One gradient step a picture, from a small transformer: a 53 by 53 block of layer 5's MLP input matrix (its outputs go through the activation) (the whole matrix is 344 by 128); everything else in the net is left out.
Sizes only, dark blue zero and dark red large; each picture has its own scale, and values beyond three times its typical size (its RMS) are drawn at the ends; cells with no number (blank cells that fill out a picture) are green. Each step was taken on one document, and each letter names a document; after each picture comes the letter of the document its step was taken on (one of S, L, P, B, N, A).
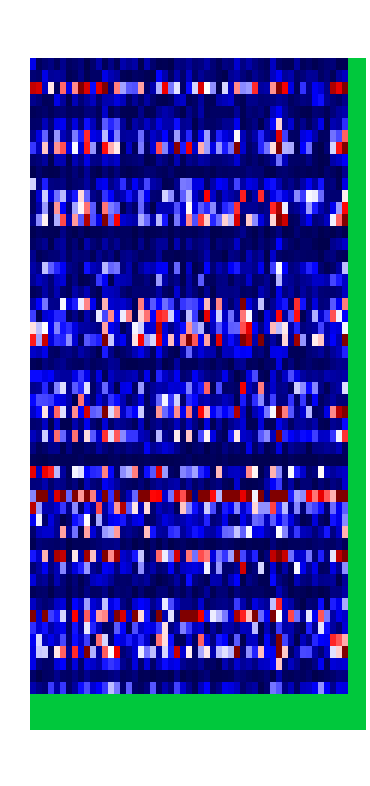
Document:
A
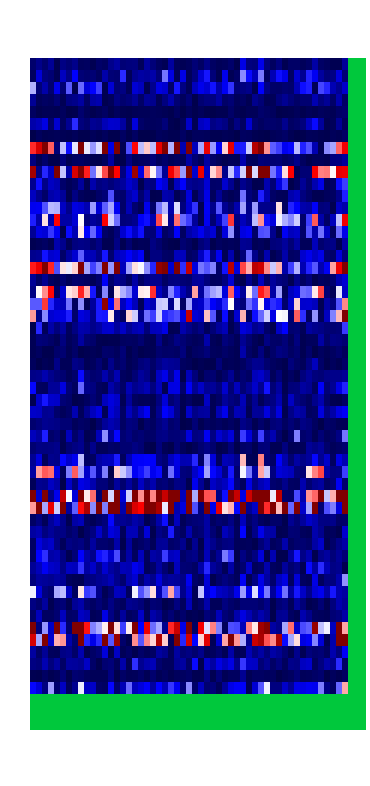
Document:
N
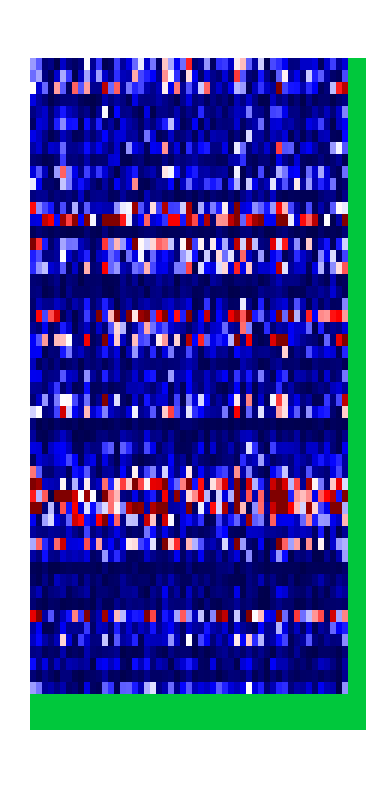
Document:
A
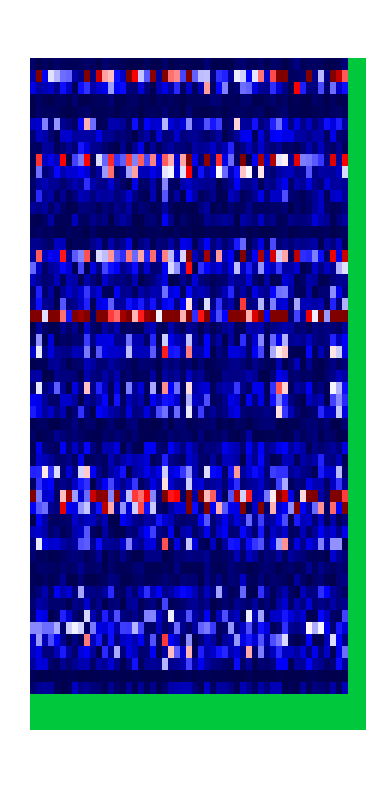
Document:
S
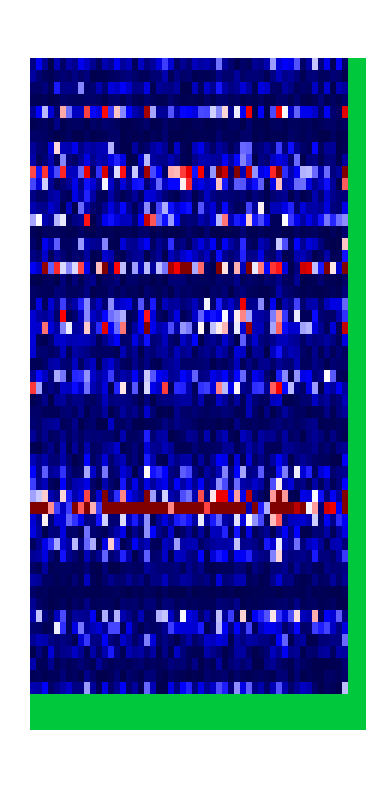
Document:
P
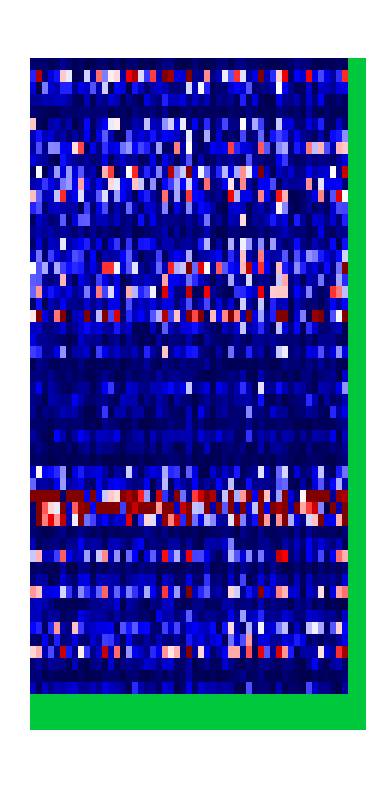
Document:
S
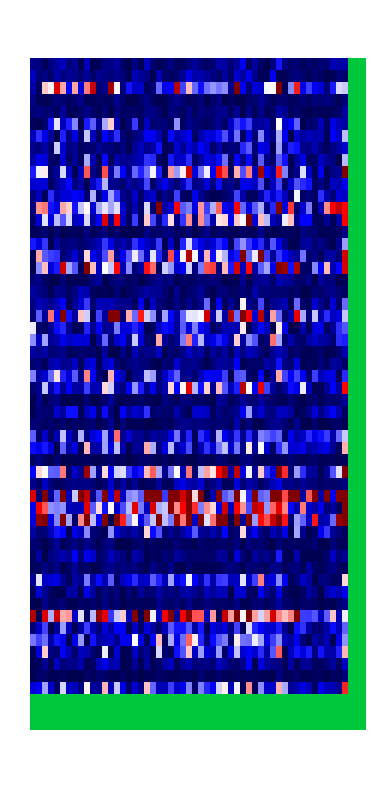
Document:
P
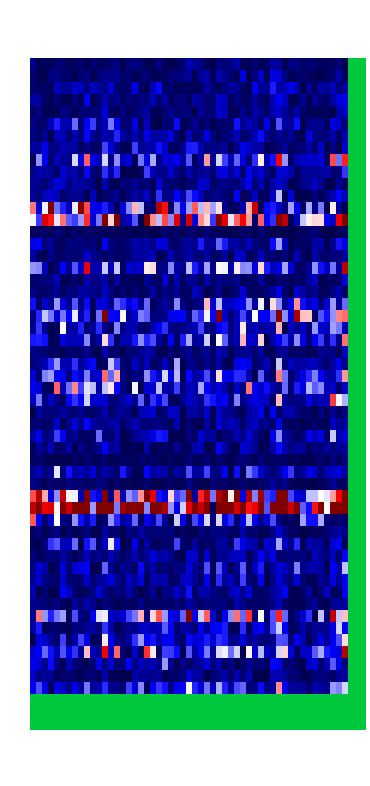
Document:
A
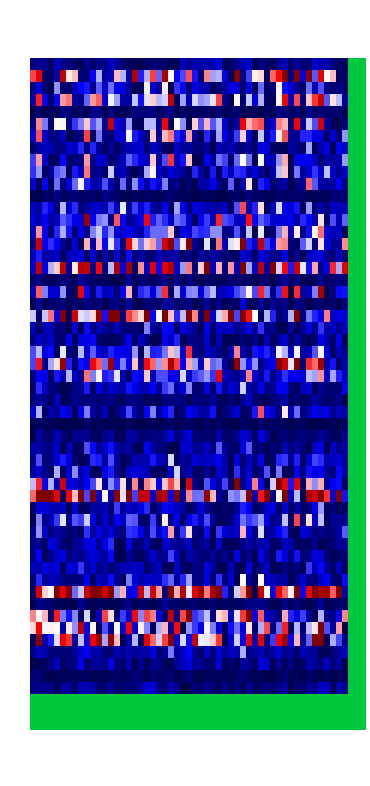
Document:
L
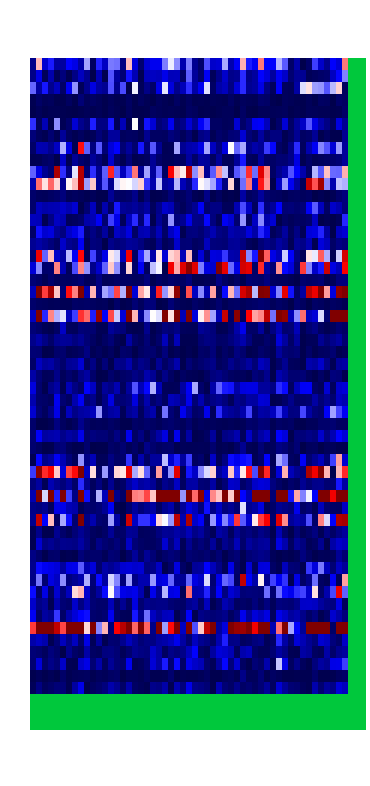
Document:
N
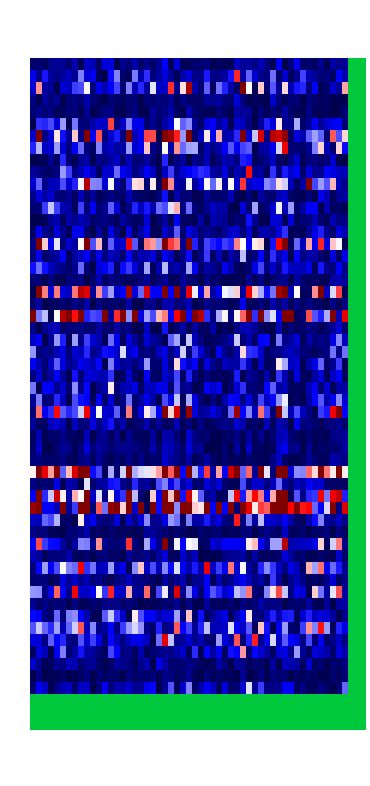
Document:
S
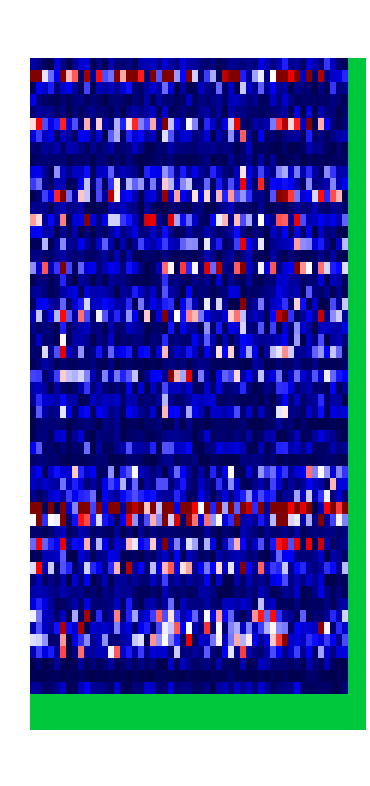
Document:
L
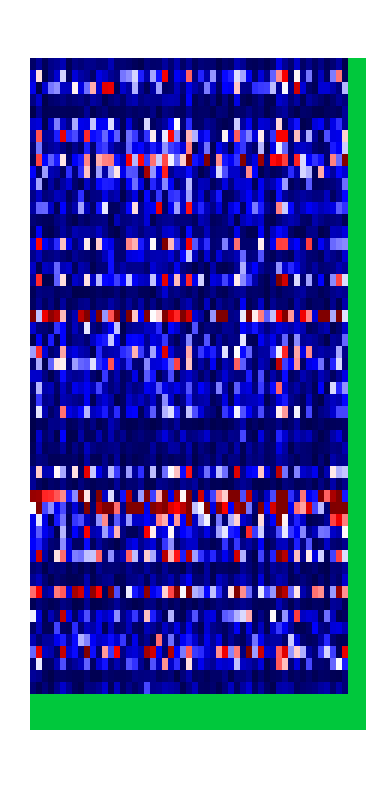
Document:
S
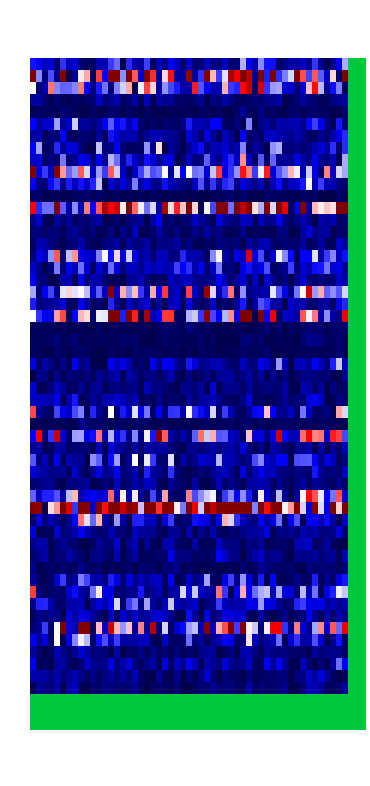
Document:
N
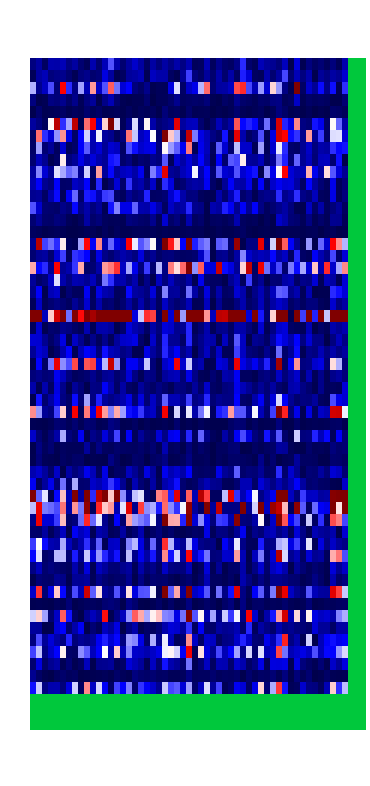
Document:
S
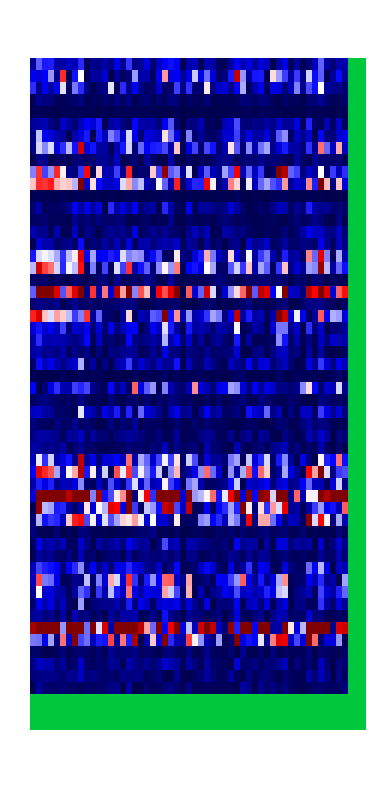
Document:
N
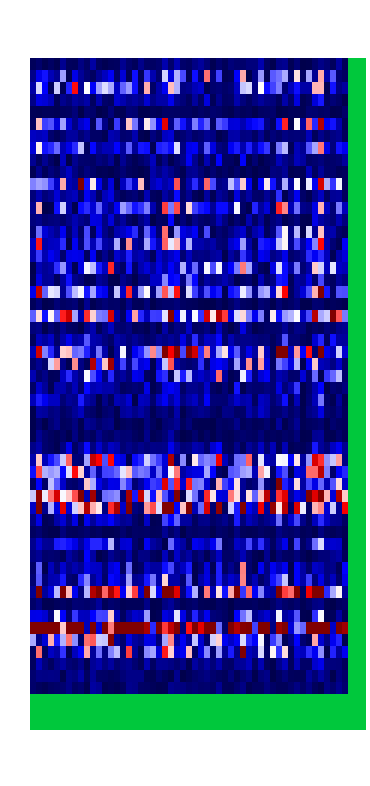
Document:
L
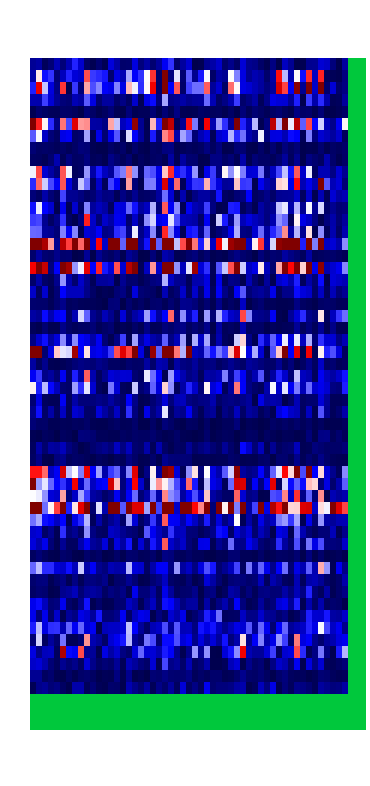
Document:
L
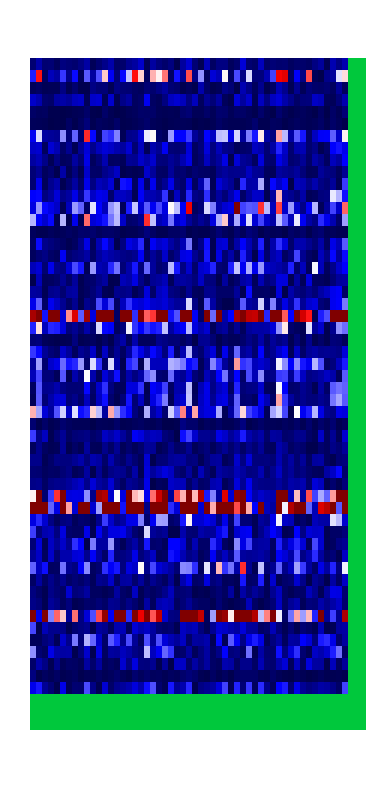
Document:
A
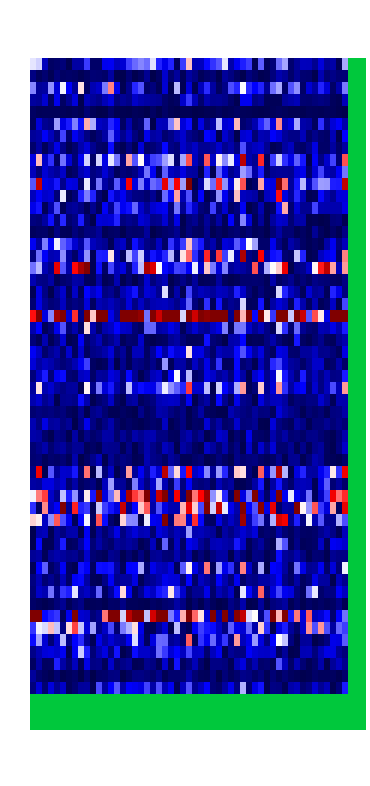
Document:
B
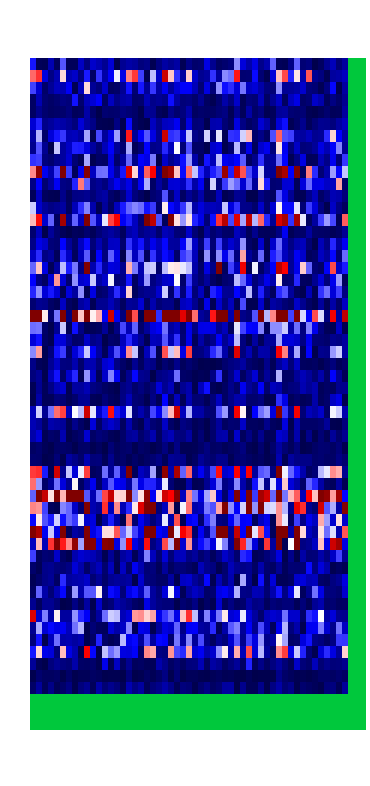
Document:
S
